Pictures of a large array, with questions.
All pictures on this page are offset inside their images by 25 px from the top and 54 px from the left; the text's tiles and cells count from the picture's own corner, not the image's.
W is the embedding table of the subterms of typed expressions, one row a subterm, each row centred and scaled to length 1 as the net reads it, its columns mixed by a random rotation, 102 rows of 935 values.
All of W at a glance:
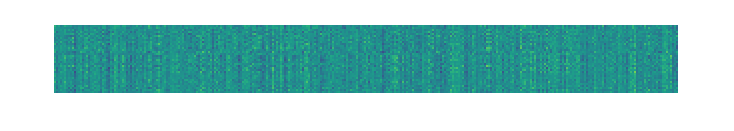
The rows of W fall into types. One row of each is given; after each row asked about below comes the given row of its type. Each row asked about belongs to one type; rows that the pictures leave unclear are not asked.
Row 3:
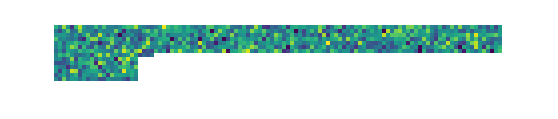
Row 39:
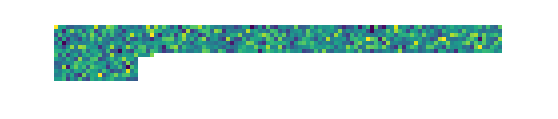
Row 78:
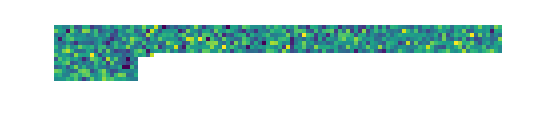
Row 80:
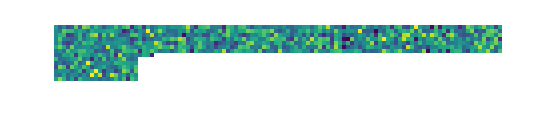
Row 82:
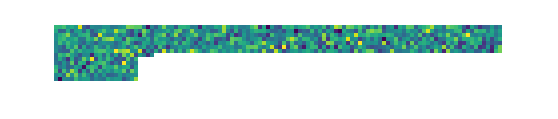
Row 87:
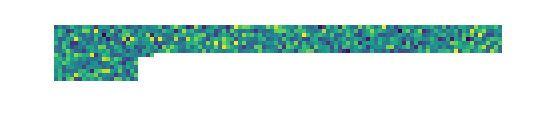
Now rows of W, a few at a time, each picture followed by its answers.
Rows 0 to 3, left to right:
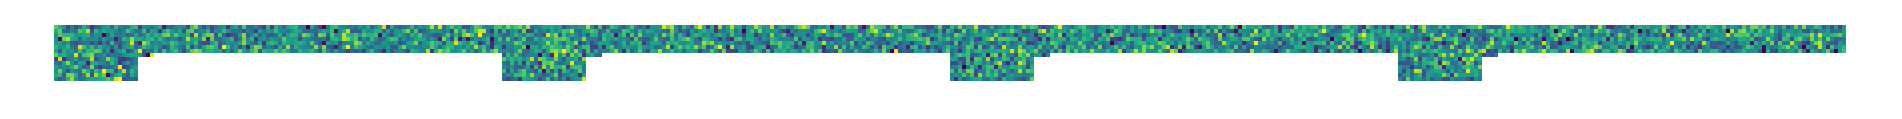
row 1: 82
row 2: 82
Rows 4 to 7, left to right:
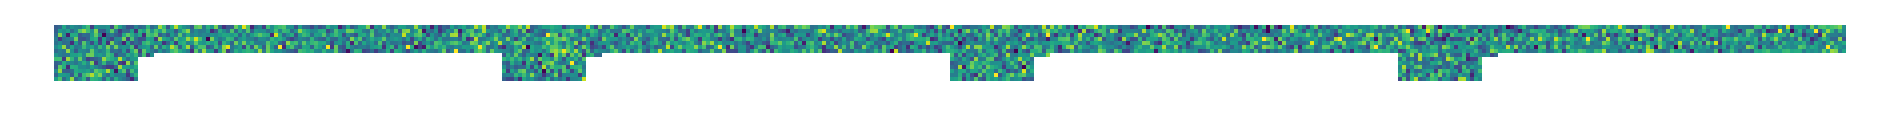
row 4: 87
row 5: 82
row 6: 39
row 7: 87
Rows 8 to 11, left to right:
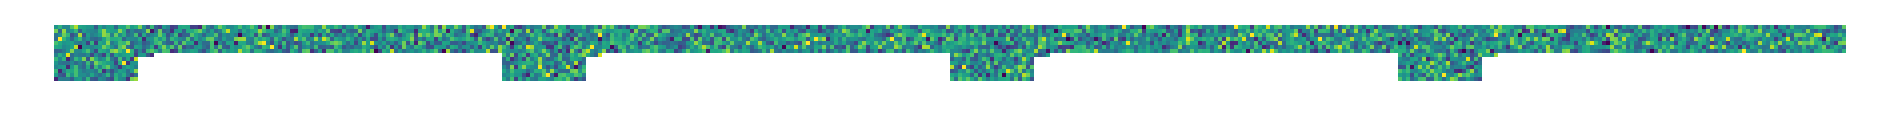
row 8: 82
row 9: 39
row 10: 3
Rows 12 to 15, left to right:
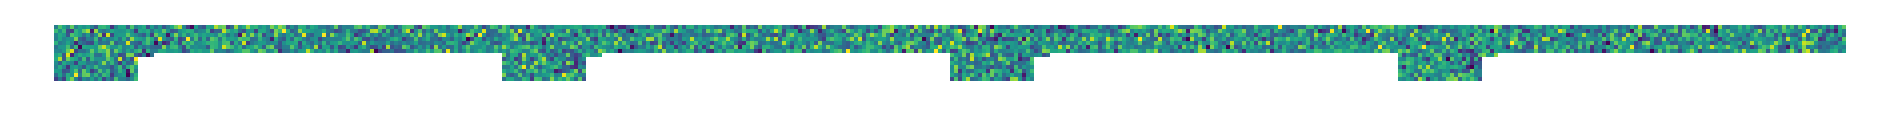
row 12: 87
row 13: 78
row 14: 87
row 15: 78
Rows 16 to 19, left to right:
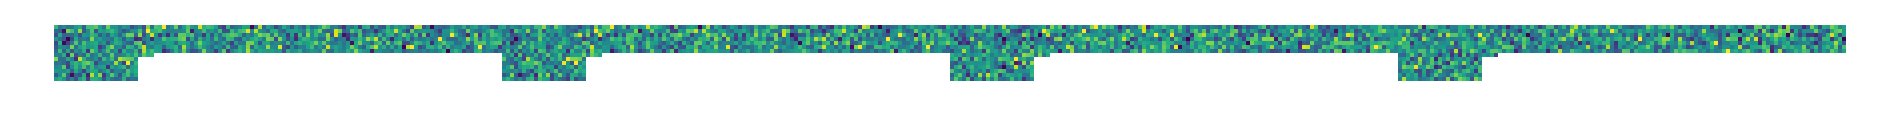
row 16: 39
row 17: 39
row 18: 39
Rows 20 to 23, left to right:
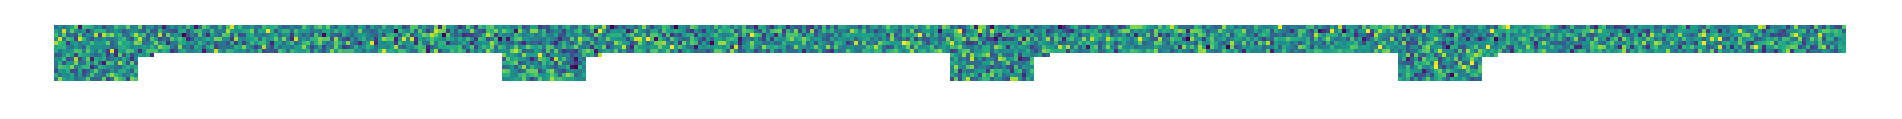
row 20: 80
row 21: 78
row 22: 87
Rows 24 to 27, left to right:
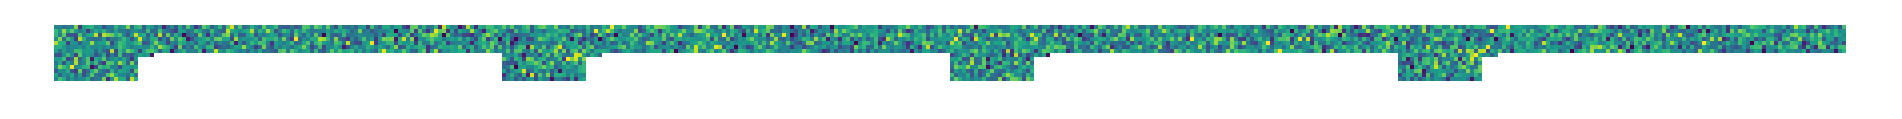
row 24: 80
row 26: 80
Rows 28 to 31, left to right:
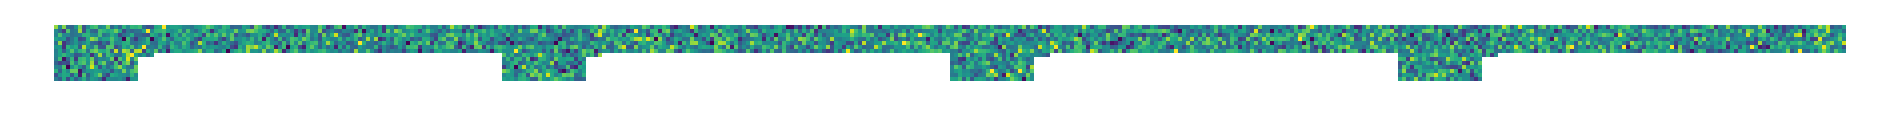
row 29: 78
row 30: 80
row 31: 87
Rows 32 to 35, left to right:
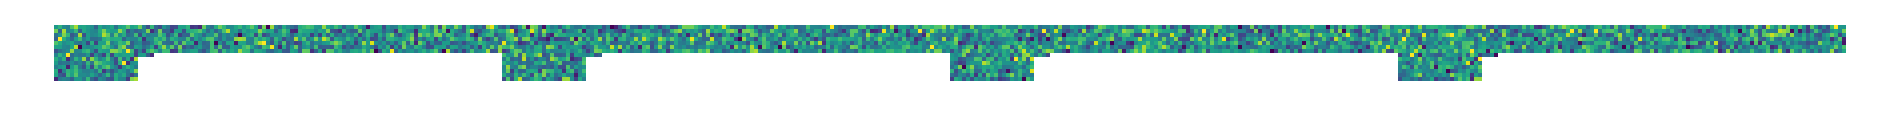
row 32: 82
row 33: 87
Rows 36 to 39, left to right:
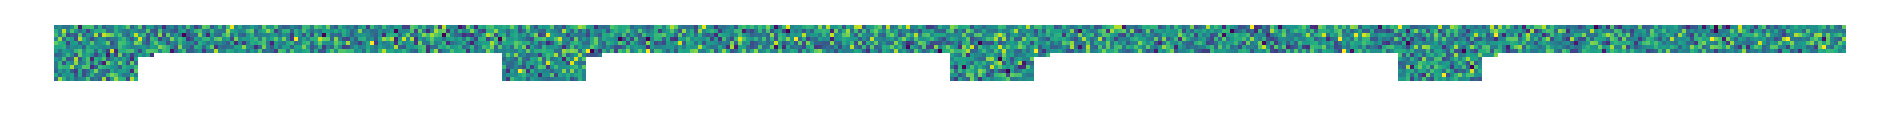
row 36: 80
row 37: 3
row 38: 78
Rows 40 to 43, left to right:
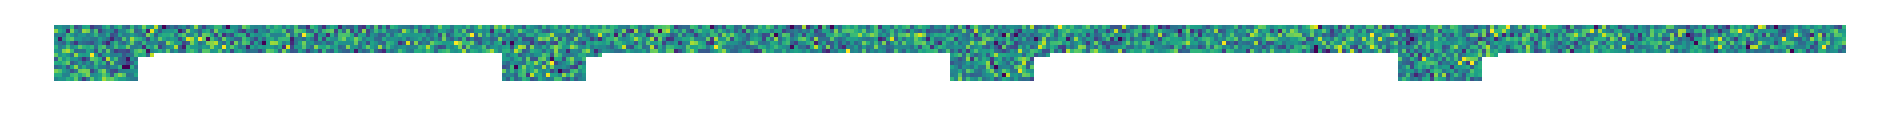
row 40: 78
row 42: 3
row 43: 39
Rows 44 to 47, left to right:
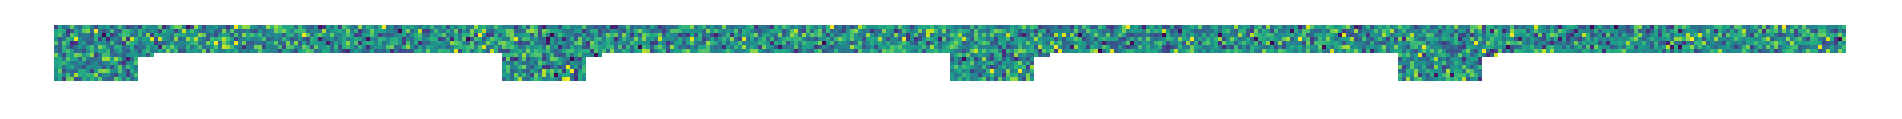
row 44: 87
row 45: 87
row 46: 80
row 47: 3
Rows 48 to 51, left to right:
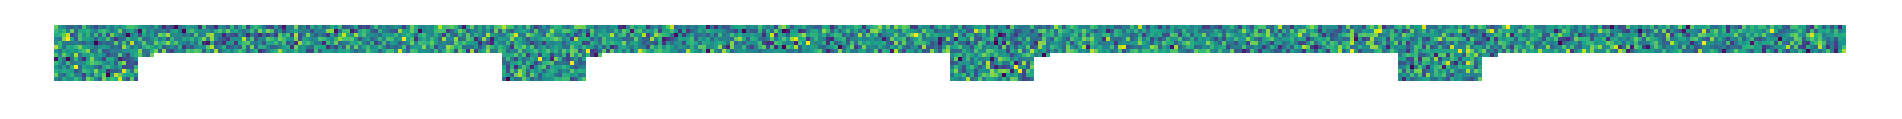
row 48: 78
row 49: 82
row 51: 82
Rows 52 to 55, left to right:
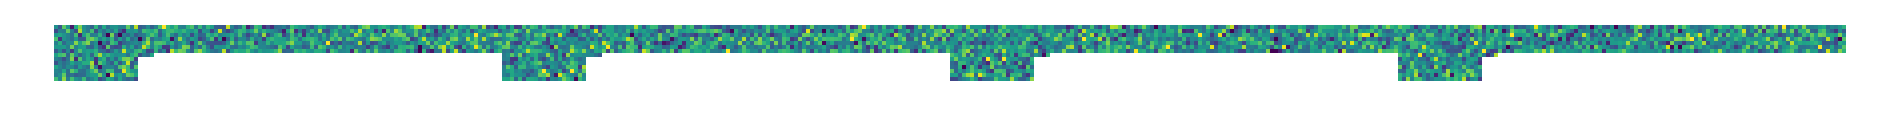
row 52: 3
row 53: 80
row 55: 3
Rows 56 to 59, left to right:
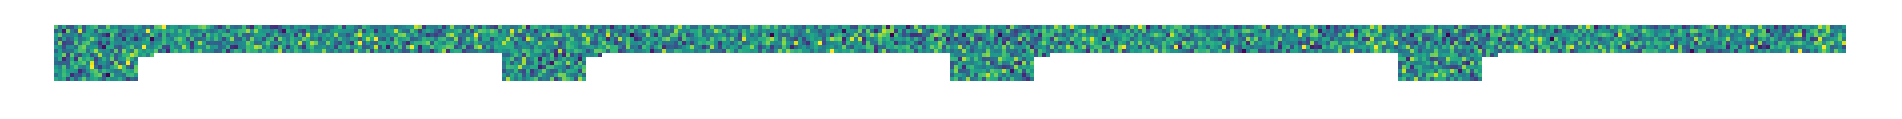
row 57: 80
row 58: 87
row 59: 87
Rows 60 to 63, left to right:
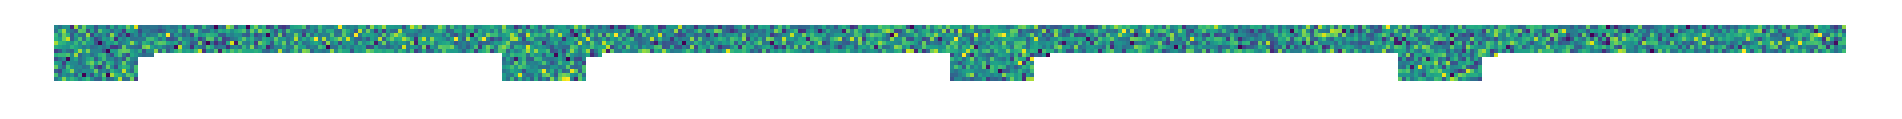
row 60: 3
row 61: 80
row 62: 80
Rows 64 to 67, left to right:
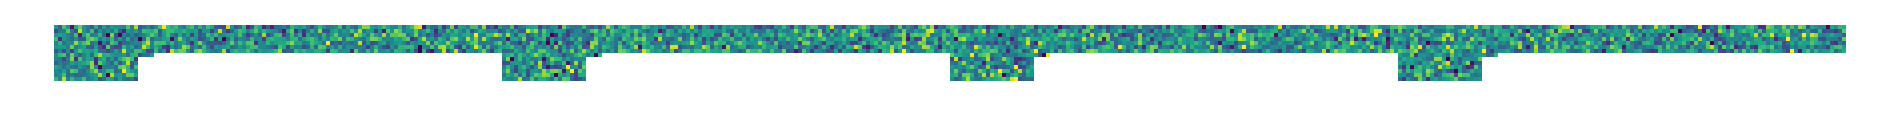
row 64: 3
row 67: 78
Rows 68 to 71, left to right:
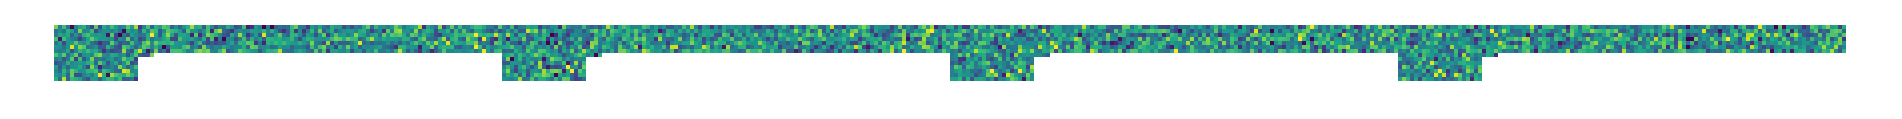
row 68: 3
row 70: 80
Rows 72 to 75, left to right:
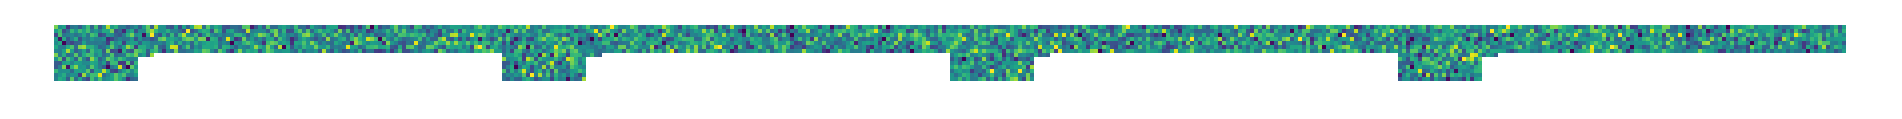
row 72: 39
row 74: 80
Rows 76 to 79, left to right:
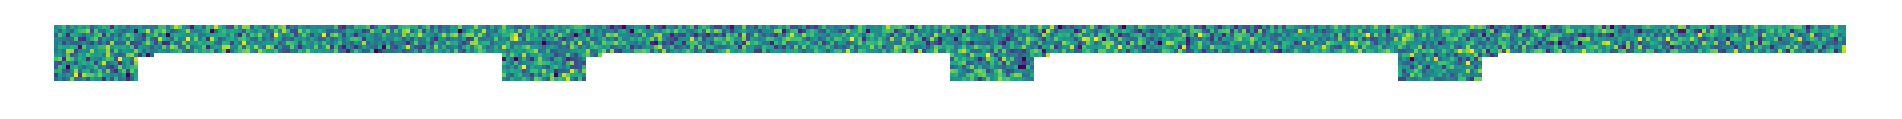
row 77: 78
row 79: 82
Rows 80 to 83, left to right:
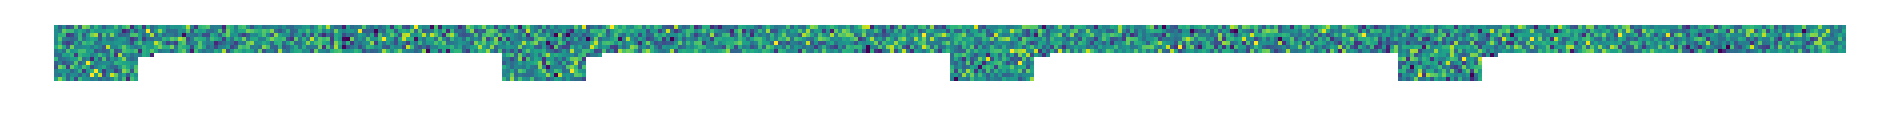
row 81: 3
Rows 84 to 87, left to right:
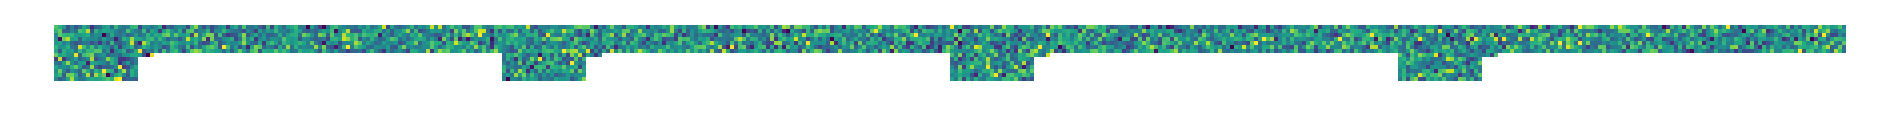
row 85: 82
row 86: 39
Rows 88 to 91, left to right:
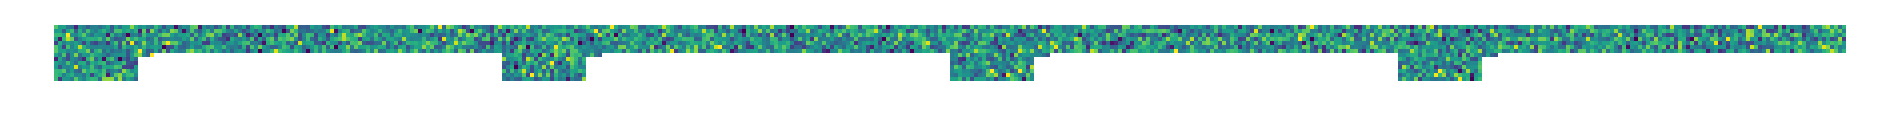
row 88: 78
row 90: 80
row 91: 80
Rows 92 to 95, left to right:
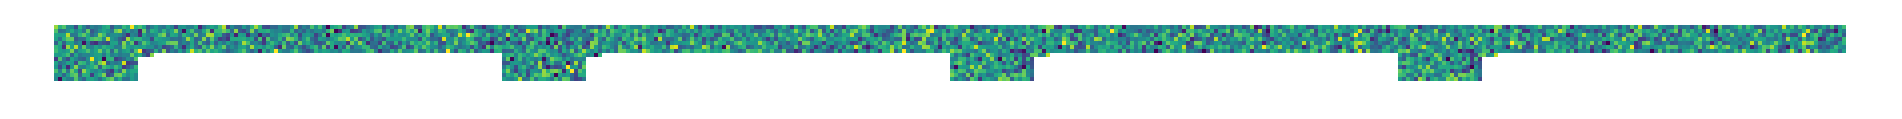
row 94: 78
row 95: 78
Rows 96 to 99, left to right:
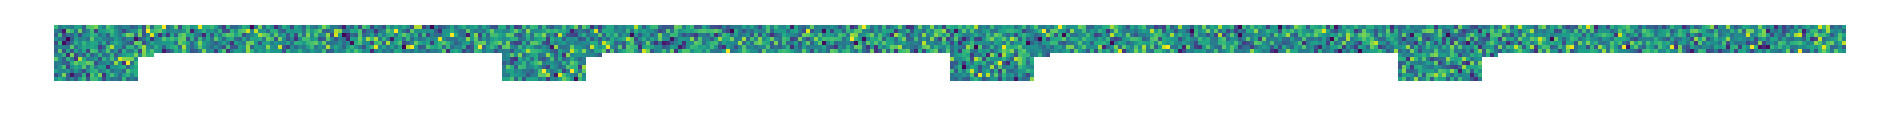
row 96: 39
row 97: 80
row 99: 87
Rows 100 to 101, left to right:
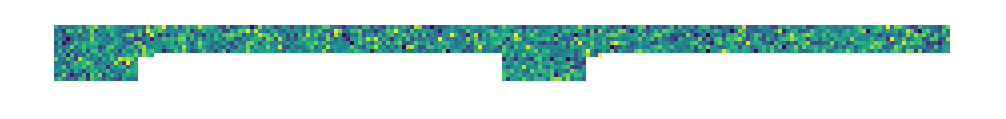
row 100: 39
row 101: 78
